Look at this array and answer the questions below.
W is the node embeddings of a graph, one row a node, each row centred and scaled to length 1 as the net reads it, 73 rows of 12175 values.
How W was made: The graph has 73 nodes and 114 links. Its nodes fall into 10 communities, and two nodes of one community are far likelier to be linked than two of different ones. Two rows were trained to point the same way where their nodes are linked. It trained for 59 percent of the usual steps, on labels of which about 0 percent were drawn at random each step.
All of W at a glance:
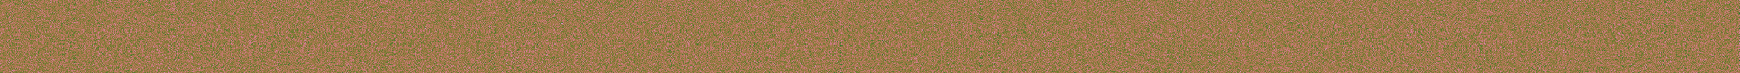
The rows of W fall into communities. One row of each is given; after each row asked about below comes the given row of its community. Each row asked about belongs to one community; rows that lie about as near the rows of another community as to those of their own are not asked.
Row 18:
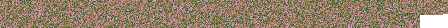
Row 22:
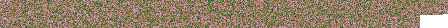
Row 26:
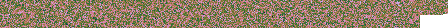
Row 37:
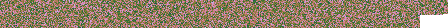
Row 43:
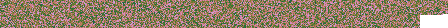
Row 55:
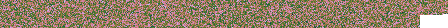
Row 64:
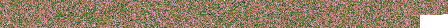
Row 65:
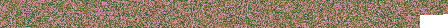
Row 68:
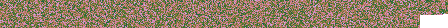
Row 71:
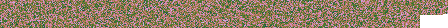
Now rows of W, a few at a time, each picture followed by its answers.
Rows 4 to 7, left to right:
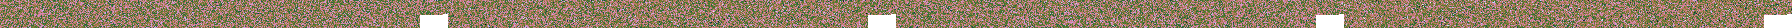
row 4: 18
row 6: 55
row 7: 22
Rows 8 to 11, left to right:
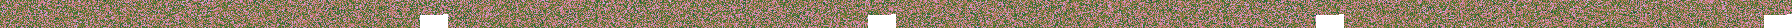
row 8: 37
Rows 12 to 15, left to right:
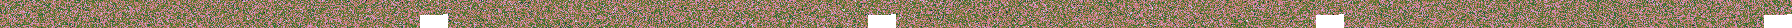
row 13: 55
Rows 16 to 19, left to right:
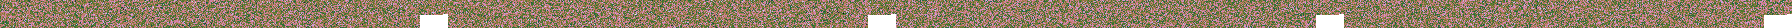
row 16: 71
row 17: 55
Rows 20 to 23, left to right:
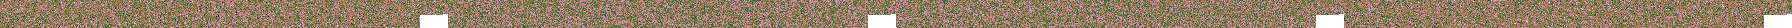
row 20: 26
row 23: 64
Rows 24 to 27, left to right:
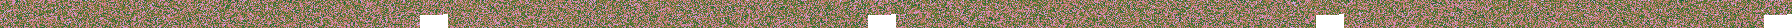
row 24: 71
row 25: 37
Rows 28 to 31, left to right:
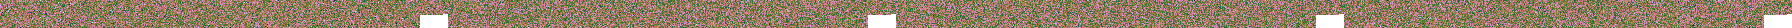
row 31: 37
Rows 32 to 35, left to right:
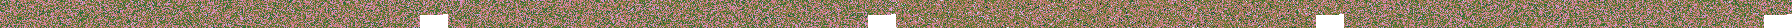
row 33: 71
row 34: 65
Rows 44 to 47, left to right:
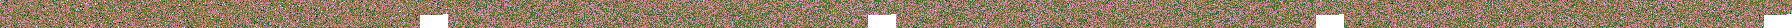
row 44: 43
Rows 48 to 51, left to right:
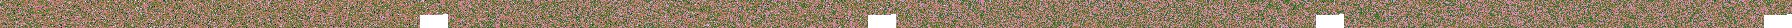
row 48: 68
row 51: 55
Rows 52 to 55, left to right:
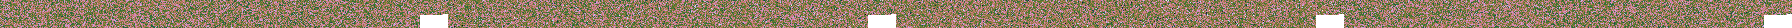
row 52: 64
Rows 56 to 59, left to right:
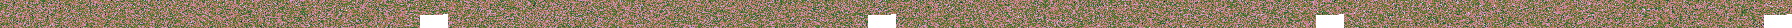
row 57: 18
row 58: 18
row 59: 43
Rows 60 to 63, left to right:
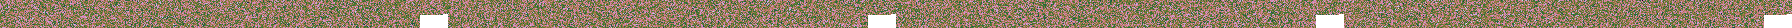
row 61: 64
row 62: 18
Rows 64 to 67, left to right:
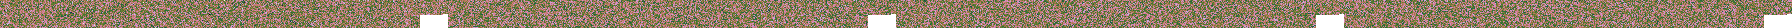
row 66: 71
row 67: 22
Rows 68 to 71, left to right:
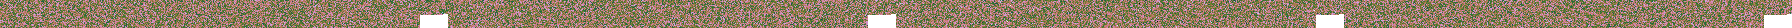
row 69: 37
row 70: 22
